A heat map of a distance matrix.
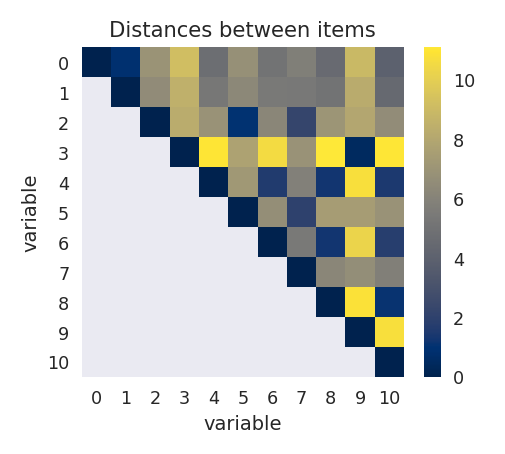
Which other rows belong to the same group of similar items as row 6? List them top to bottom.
4, 8, 10
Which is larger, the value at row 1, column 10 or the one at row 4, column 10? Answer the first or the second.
the first
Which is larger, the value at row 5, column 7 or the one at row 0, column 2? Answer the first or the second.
the second
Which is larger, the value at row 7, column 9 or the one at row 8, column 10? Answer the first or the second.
the first
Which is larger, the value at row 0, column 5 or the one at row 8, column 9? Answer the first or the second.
the second
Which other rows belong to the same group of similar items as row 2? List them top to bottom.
5, 7
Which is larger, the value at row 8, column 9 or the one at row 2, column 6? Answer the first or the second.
the first
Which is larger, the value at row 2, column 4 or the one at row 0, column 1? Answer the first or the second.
the first
